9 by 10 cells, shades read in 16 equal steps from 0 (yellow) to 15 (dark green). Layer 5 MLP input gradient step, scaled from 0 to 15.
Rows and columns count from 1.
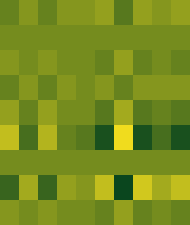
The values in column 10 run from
3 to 14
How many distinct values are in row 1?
4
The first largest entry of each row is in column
7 1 6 1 6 6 1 7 6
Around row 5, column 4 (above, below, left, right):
7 9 6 8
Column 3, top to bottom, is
9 8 7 9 6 4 8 12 7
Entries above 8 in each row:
3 0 3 3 5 7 0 3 3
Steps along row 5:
up down up same up down up down up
